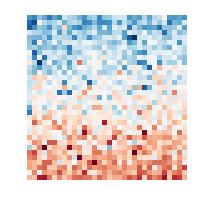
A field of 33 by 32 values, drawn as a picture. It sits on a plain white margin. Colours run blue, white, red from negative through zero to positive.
There is an overall slope up to the bottom. No regular stripes run through it. The histogram is bell-shaped. Fine speckle covers the field.
